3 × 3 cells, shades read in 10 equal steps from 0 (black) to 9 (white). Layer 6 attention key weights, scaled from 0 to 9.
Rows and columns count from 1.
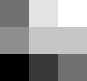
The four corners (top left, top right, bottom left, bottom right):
4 9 0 4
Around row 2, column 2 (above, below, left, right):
8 2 5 7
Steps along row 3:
up up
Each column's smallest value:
0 2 4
